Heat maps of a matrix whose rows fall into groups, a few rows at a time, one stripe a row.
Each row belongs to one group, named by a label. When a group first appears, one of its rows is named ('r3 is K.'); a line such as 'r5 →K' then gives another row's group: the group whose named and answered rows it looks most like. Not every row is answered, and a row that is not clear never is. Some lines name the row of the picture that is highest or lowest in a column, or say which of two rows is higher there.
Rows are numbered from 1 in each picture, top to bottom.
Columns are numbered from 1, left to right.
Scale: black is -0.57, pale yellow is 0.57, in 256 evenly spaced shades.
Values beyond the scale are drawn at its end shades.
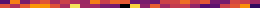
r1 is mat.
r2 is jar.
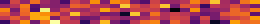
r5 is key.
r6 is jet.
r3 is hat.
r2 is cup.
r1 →mat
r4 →jar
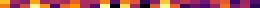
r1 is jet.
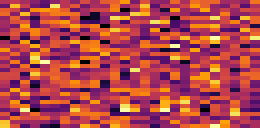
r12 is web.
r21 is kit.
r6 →hat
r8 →mat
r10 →mat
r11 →kit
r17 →kit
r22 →kit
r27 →cup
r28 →cup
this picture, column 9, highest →32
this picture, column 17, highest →28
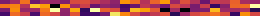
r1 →cup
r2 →key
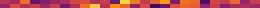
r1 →cup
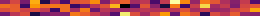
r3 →key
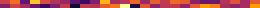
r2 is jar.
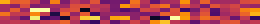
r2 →cup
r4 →key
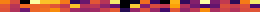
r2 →jar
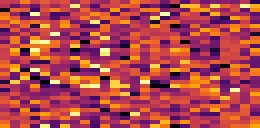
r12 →jar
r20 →kit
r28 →kit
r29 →jar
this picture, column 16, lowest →22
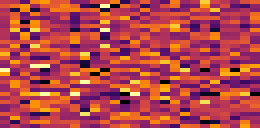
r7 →web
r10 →kit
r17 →key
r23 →cup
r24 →jar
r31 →jet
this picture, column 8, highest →24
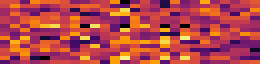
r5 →jar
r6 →jar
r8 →cup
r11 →web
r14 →cup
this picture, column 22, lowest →13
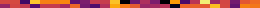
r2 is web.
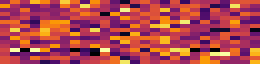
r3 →cup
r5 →cup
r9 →jar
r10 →web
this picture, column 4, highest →13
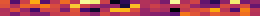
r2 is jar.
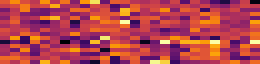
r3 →cup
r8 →hat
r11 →mat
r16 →hat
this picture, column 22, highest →11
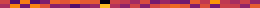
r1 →kit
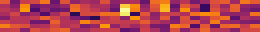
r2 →cup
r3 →cup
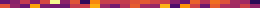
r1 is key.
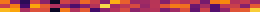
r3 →key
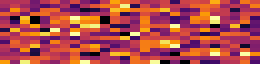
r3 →web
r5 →kit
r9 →jar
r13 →kit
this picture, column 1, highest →16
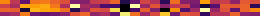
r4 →cup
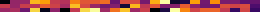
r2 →jar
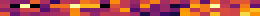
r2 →kit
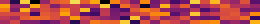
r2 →jet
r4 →hat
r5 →jar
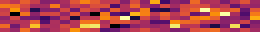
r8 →kit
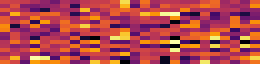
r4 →web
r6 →hat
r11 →web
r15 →key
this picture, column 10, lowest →10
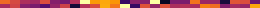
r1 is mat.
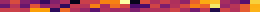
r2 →mat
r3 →key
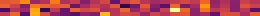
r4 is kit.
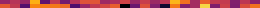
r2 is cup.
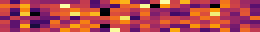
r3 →kit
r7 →kit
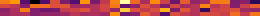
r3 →cup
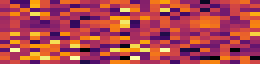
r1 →jet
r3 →cup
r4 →key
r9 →key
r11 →hat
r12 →jar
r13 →web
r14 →jet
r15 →jar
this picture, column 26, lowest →15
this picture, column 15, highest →13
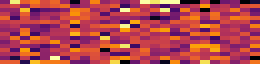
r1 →web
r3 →cup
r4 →kit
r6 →jar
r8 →cup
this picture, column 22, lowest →1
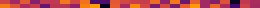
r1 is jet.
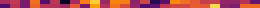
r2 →mat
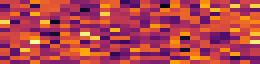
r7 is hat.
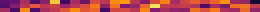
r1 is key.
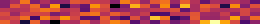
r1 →cup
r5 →hat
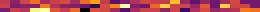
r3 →key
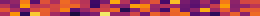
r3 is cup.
